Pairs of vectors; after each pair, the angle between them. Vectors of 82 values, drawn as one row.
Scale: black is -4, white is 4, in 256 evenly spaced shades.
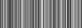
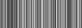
partly aligned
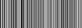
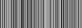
nearly parallel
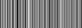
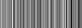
orthogonal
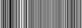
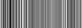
nearly parallel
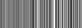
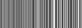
nearly parallel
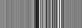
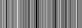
partly aligned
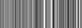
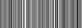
orthogonal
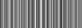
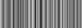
nearly opposite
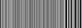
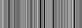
orthogonal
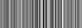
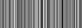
nearly opposite
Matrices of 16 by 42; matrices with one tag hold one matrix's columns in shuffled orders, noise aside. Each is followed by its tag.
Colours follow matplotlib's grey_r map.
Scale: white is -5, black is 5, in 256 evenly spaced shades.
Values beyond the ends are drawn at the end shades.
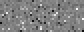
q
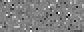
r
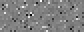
r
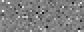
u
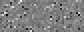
r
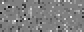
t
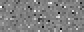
u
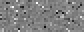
u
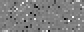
t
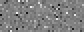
r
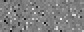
q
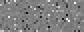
t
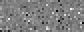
q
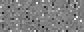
t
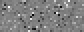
r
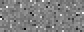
r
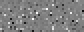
q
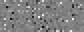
t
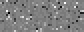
u
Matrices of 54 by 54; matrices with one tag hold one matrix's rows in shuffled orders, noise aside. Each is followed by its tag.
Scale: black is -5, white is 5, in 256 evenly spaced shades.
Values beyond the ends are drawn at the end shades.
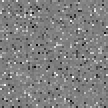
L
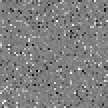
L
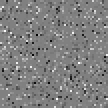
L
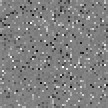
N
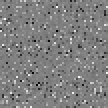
L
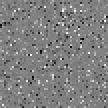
N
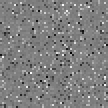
N
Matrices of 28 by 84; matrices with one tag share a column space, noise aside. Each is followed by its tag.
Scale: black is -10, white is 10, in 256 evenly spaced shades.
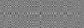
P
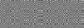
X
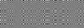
X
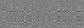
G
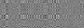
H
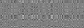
H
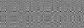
G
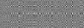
P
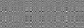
G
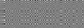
X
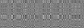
H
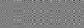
X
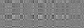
H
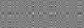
P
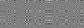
X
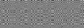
X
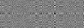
P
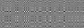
G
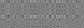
H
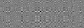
G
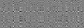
G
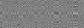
P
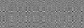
G
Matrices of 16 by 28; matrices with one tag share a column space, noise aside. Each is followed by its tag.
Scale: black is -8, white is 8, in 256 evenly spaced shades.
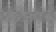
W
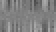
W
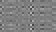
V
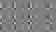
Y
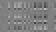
Y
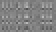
Y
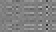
V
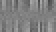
W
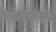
W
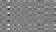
V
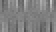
W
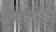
W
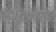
W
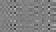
V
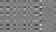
V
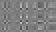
Y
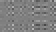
V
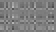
Y
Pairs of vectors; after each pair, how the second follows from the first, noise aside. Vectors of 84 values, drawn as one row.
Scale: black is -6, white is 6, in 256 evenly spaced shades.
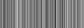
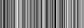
scaled up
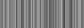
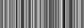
scaled up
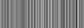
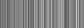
sign-scrambled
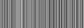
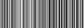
scaled up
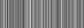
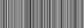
negated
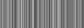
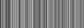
shuffled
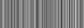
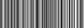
scaled up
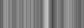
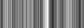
scaled up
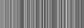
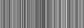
sign-scrambled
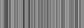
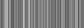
negated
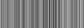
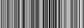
scaled up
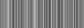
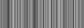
negated
